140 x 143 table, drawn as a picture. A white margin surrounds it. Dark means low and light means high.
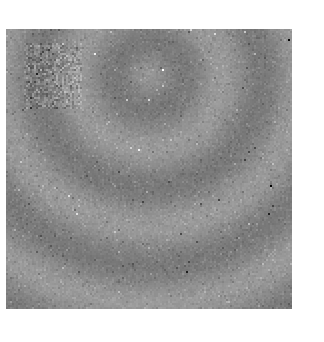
Odd patch: rougher, in the top left. Odd rows or columns: none. Roughest part: top left. Rings: centred on the top middle.
